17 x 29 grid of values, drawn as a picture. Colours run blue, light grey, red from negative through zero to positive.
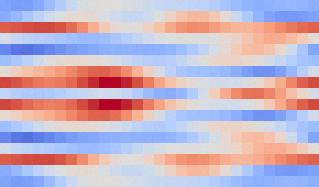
Streaks run across, left to right. The ninth with the highest average is the middle left. On average the colour sits 50% of the way up the scale. It is mirror symmetric from top to bottom.
